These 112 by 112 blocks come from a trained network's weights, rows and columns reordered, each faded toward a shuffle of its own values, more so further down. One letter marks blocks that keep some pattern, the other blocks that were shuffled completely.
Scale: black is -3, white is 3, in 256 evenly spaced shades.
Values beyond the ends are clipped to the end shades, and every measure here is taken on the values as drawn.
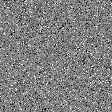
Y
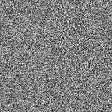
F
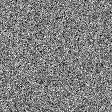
Y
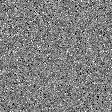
Y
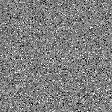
F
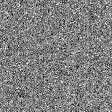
F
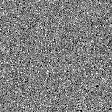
F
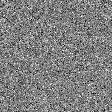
Y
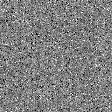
F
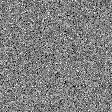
F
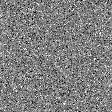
Y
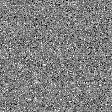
F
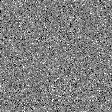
F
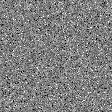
Y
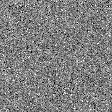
F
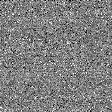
F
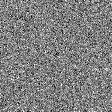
F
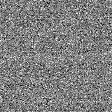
F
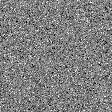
Y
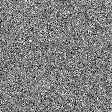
Y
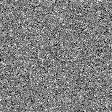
Y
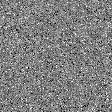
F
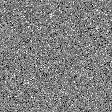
Y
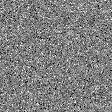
Y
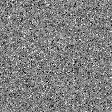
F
